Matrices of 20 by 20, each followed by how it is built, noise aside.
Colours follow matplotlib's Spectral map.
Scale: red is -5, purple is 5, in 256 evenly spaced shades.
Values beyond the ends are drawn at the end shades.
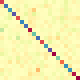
diagonal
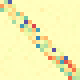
banded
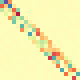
banded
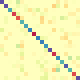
diagonal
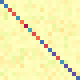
diagonal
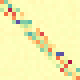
banded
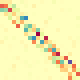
banded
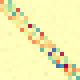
banded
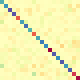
diagonal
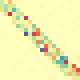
banded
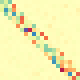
banded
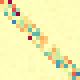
banded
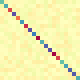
diagonal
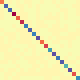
diagonal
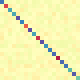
diagonal
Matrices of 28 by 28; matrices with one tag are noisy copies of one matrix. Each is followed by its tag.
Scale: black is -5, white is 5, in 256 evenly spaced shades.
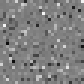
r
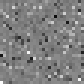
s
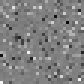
s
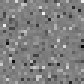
r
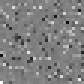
s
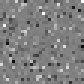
r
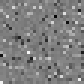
s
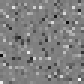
s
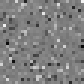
r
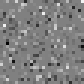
r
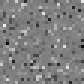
r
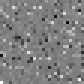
s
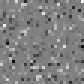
r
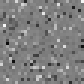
r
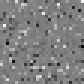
r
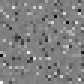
s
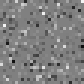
r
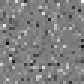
r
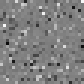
r
